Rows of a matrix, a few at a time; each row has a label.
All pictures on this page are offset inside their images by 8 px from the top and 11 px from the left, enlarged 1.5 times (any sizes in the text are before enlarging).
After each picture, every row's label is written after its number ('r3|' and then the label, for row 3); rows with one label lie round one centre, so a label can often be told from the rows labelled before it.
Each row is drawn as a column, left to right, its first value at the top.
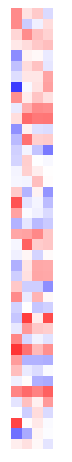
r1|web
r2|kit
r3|kit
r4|kit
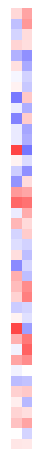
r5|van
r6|web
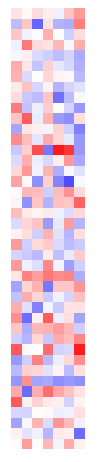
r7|kit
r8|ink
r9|van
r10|kit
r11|van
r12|van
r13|web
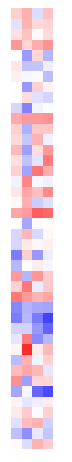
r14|ink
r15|web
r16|ink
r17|ink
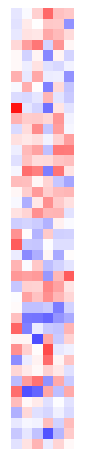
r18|kit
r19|ink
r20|ink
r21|web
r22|ink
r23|van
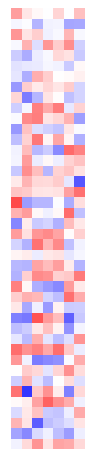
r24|web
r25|ink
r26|kit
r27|kit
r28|kit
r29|ink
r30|van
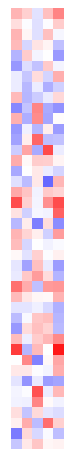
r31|web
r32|van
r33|kit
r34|van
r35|web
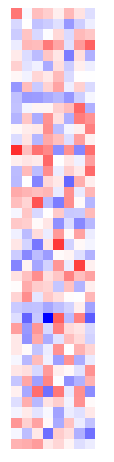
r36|van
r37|ink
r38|van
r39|ink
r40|kit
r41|van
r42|kit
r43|ink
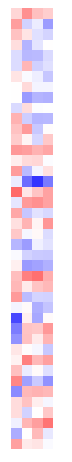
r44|ink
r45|van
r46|van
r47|van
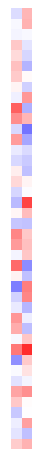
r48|kit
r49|web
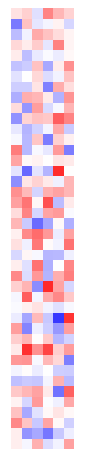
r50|van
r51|web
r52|kit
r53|web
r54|ink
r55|kit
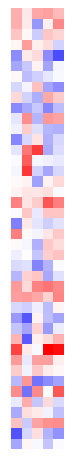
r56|web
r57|ink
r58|van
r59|web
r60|web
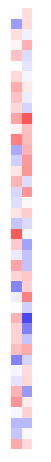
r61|kit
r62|ink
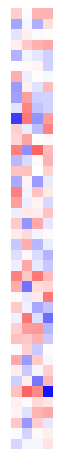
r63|van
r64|kit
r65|van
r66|ink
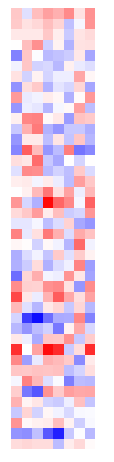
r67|web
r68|ink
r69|ink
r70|web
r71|web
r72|van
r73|kit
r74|web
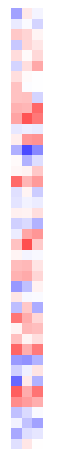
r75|kit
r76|kit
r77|kit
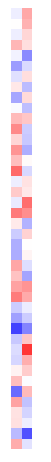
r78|ink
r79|web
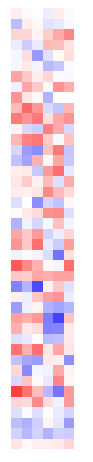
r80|kit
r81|kit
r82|kit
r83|ink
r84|ink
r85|kit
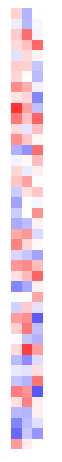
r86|kit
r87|kit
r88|ink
